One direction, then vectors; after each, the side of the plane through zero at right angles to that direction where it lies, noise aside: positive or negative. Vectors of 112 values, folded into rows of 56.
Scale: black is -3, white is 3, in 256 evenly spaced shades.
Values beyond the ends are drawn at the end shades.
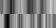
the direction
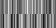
negative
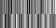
positive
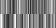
positive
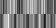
negative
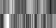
negative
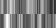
negative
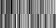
positive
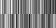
negative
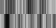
positive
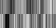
positive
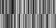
positive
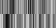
positive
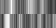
negative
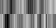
positive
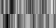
positive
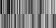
positive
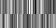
negative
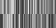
negative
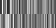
negative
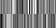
negative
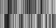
positive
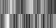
negative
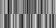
positive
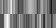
negative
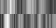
negative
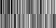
positive
